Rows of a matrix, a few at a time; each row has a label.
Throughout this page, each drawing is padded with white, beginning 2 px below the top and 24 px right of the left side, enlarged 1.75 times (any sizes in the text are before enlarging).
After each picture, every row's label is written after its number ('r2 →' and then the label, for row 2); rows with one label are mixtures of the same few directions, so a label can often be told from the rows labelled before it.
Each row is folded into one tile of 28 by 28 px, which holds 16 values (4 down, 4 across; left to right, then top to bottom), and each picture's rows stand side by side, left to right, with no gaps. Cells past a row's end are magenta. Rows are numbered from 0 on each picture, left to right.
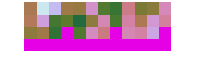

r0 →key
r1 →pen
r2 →key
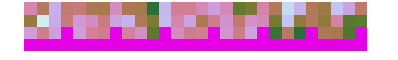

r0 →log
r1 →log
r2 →log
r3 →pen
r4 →key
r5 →key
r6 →key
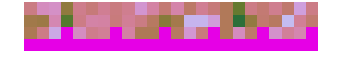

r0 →log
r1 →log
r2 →key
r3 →key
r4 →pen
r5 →log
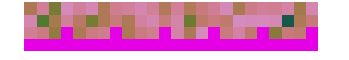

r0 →log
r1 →log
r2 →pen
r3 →key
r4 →key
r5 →log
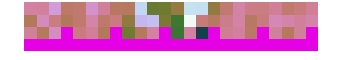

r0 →log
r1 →key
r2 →pen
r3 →key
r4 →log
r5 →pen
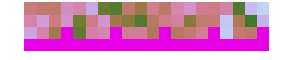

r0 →log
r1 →pen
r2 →pen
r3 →log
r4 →pen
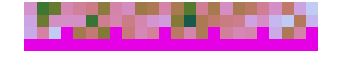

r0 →key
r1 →log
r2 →key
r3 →pen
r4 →key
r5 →pen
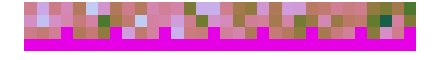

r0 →pen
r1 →key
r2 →log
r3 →pen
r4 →log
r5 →key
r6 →log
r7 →pen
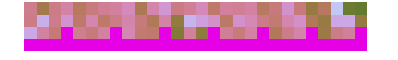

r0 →log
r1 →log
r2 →pen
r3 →key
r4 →log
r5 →pen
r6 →pen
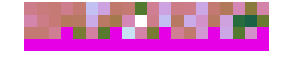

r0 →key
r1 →key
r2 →log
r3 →log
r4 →key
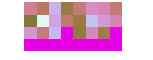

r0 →log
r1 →key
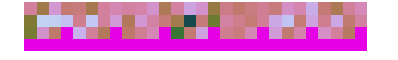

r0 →key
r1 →log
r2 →log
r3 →log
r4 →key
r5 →pen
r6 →log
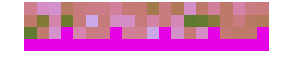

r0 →log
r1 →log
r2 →key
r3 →key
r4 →key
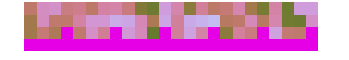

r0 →key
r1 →key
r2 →log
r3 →key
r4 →pen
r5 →pen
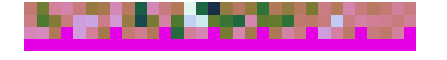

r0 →pen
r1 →log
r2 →pen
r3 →pen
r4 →pen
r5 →pen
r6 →log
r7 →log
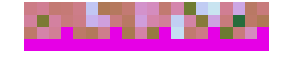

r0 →log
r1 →pen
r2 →key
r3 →pen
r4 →log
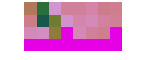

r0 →pen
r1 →pen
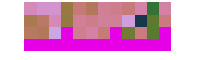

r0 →log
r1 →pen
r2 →log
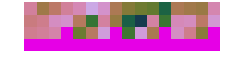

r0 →key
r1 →log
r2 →pen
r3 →log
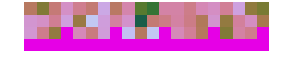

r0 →log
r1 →log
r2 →key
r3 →pen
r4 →pen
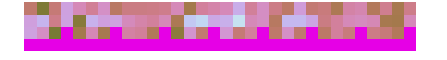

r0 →log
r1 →key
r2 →log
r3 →key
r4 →pen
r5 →key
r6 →key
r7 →log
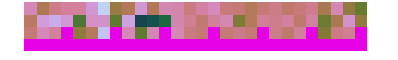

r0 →key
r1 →log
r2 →key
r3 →pen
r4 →log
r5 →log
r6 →pen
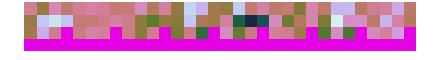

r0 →key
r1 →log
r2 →key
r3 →key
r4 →key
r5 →log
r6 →key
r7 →log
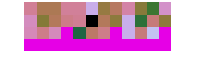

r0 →key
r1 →log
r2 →key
